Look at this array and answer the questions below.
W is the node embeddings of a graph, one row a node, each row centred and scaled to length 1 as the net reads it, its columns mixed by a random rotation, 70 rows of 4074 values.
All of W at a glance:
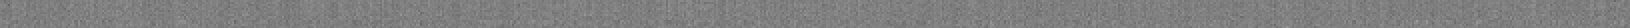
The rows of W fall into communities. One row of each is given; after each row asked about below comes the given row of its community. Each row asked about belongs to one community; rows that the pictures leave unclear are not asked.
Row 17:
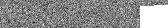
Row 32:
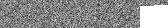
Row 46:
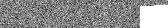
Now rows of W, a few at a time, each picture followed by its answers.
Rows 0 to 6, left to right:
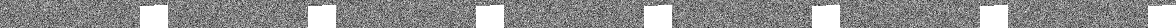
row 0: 32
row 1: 32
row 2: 17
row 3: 17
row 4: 46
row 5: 32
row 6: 17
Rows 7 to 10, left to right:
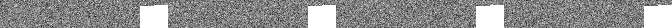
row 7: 17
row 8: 32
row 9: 32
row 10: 32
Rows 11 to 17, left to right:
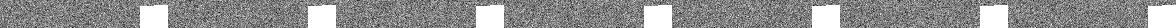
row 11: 46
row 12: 32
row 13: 46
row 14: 17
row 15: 32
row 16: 32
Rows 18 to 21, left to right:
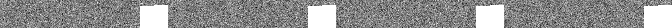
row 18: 32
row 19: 46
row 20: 46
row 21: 46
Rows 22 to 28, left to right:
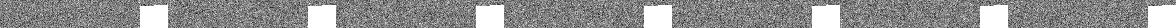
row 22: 32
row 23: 32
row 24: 17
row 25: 17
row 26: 32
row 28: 32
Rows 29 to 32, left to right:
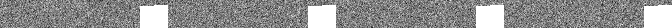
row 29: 32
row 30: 17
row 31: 46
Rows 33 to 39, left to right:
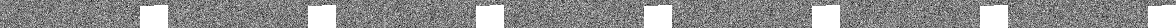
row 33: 46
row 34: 17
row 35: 17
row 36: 32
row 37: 17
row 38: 17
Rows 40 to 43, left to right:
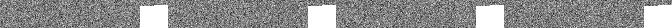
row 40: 46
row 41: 32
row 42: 17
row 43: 32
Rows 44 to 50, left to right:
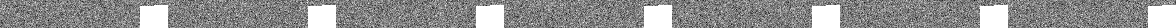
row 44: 32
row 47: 32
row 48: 17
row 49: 32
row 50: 46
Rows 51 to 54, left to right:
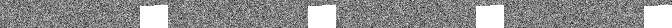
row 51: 46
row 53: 46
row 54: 46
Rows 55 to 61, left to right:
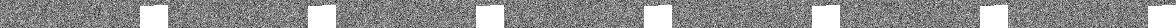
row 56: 46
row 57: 17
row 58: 46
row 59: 17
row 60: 46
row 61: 17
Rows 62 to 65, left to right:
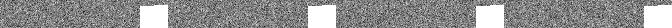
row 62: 17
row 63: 17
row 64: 32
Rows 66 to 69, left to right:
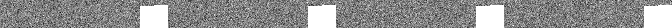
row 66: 46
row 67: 32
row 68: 32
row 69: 46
